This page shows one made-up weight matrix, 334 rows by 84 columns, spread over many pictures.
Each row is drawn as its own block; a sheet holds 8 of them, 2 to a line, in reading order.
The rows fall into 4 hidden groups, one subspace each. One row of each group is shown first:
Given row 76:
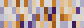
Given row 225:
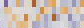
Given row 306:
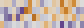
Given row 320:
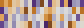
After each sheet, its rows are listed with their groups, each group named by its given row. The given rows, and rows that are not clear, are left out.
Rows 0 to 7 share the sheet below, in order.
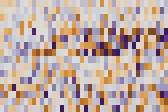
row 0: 76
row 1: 76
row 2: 225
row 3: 76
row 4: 76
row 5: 225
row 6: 320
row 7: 76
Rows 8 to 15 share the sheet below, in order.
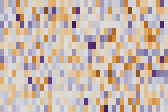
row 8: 76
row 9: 320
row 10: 76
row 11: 306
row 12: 320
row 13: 225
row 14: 320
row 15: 76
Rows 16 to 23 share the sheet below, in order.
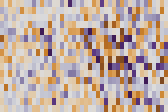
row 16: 320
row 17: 76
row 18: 320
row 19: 306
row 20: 225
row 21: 320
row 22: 225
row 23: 76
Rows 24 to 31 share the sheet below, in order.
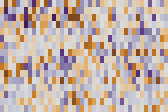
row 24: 225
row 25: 225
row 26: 320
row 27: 306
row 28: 306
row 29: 76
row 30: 225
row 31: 306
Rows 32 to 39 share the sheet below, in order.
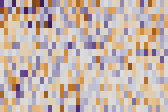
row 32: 320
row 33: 306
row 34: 76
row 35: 306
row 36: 306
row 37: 320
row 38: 320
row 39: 76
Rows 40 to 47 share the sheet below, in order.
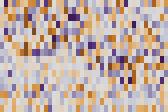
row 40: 225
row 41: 320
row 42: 225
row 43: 306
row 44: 76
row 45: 320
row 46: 320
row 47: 306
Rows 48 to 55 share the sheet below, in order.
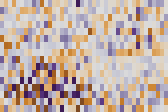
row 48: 320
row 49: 225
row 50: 306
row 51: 225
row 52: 76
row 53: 306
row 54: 320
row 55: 76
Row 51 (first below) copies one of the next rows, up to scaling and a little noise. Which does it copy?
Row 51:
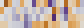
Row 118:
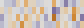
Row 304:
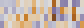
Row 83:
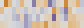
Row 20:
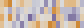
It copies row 83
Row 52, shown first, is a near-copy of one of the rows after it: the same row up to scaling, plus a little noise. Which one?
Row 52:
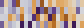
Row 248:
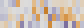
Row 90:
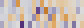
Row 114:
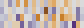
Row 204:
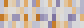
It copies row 90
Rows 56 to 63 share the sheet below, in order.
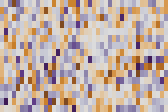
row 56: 320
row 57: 76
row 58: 225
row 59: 225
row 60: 76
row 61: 225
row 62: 76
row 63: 225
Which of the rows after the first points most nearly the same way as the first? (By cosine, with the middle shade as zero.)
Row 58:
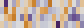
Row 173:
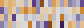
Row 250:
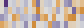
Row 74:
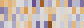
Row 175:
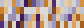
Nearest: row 250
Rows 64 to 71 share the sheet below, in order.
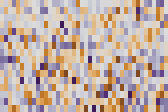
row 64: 320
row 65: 225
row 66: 225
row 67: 306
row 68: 76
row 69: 225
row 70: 306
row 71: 76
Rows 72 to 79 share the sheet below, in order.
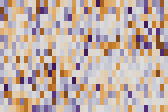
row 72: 306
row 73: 320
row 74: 320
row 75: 225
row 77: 225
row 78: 225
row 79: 320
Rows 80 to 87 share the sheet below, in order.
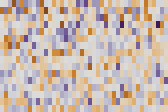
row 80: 320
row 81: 76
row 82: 306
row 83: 225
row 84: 76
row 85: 225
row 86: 306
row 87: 306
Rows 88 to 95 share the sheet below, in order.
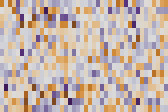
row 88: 76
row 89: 320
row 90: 76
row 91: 76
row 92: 306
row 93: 225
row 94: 225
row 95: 76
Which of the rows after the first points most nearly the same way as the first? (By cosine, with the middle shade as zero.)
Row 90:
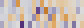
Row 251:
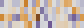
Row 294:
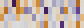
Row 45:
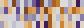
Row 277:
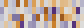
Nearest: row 277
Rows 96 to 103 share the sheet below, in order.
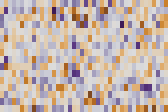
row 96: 225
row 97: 76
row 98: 225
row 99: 225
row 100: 225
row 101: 225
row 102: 306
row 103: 306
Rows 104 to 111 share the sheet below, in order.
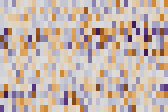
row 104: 225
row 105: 320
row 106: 306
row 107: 320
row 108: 76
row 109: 76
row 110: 225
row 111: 320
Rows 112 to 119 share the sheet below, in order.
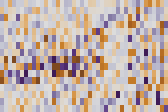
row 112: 306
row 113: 225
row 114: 76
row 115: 320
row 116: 225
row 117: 320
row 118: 225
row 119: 225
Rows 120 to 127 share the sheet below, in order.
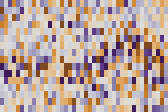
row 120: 320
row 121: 320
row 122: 76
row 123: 76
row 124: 306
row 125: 320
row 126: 76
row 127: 320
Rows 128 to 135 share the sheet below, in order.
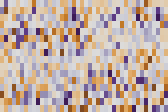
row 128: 225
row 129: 225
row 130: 320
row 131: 306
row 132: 76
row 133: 306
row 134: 306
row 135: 320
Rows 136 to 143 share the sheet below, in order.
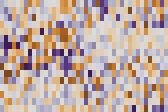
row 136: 306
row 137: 320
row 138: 306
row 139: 306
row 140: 306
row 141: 306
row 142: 306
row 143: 320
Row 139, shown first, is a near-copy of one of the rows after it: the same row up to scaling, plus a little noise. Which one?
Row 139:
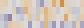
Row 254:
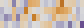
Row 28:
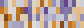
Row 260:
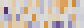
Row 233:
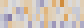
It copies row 233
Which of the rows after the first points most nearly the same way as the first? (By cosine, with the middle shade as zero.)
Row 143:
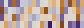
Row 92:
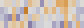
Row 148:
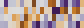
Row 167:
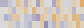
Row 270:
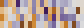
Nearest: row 148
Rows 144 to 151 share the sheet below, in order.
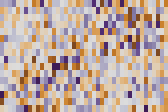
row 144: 320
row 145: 76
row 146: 225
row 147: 76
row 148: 225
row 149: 320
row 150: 306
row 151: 320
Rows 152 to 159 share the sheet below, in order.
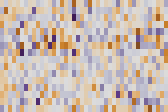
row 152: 225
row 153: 225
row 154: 76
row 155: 225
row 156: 225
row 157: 76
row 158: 76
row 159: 76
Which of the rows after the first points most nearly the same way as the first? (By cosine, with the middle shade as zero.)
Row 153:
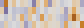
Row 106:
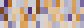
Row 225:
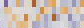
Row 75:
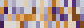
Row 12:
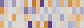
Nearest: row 75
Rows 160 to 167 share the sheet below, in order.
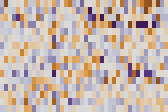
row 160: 76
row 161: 306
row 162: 225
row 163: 306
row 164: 225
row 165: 76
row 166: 225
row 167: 76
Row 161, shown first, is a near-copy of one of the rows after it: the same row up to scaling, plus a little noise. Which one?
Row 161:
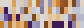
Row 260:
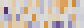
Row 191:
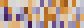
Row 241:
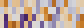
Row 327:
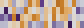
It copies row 260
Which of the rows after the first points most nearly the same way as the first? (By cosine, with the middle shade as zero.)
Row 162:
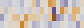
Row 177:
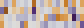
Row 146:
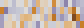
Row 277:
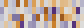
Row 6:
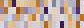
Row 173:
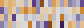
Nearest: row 146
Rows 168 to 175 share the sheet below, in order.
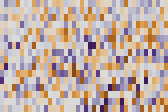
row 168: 76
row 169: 306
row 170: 306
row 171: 306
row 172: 225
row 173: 320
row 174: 320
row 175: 76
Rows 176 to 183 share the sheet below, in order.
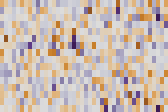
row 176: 306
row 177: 225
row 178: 225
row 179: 225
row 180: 306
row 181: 306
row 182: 76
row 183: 76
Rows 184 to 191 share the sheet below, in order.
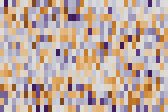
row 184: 225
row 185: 306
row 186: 306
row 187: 76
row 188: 306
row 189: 76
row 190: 320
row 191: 306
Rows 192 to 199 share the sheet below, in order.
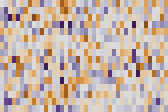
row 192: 306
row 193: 320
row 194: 320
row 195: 320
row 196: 320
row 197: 225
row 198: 306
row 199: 225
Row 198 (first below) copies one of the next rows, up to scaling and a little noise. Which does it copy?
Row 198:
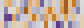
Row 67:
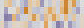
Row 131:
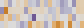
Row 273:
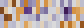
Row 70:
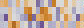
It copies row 67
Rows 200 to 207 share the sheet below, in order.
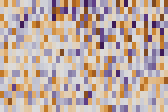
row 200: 225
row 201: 320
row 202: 320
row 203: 320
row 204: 76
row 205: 306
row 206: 225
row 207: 306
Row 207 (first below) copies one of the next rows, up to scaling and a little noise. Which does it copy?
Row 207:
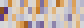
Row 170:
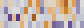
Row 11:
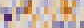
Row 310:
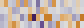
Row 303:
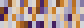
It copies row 303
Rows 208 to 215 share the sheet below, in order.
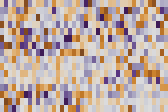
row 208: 76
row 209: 76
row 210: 306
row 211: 320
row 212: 306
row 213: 76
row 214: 306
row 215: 320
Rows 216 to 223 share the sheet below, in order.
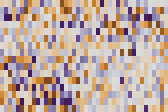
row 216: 306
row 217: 76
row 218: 76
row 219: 320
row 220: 225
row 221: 76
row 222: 76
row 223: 320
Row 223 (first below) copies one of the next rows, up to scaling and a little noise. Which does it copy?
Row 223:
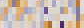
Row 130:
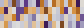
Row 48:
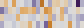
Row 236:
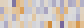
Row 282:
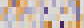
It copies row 282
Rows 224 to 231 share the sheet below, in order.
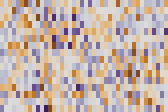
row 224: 76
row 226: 225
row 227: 320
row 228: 76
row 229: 76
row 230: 320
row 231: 76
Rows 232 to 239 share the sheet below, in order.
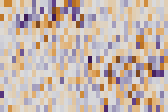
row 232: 225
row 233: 306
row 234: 76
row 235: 225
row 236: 320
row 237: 225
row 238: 320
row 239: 76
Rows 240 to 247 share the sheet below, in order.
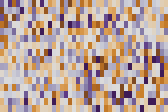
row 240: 320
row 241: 306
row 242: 320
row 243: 76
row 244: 320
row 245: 320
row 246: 225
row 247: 306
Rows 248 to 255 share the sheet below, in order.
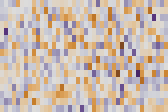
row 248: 76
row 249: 225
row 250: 76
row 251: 76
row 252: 320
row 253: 225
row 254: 306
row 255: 306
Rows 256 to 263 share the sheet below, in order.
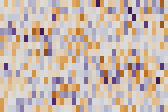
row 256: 225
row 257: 320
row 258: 320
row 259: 320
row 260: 306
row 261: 76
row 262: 225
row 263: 306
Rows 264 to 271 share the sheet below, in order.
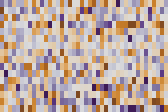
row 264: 320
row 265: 225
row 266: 320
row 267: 320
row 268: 306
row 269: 320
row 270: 76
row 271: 225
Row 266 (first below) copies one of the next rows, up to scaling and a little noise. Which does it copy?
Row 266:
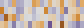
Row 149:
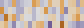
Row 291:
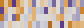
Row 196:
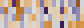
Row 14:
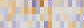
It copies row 149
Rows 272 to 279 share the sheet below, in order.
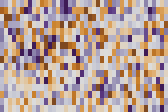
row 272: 306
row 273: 306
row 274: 76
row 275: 320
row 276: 320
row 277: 76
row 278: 225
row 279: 320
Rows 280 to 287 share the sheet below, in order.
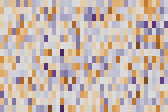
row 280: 76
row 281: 306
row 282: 320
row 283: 225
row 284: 76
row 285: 320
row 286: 320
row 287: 76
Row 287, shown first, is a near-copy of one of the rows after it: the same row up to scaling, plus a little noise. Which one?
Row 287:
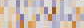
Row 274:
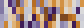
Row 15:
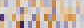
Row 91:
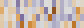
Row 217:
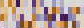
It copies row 91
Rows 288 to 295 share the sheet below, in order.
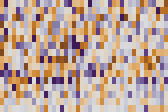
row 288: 76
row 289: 76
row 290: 225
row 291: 320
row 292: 306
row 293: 306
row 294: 320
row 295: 320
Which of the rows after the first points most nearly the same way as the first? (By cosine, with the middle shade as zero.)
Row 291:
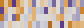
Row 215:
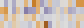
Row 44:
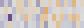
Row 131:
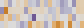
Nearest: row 131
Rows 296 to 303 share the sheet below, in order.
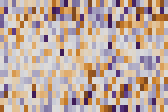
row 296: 225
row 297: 225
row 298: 320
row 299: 225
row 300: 76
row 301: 306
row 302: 225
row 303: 306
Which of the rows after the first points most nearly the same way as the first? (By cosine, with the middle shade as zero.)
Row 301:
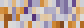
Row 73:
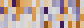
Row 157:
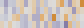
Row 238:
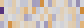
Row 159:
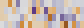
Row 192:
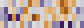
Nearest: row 159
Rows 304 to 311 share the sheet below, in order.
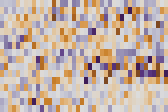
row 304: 225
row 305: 76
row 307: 225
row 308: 306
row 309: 225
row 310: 306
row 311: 306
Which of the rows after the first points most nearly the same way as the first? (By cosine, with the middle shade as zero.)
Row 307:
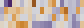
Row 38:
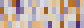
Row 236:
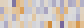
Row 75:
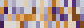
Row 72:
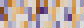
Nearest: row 38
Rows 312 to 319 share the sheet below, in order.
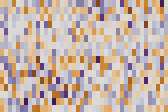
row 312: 320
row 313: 320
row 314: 76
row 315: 320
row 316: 306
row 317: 320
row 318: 225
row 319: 306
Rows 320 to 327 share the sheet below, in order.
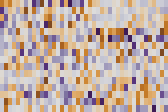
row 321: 76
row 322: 76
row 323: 320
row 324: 320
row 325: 320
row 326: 306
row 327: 306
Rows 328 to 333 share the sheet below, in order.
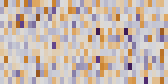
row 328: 76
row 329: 225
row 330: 225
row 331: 320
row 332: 76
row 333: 320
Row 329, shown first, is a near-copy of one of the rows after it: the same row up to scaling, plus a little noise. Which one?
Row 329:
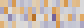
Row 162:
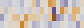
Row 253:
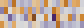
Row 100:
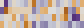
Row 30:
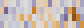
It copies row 253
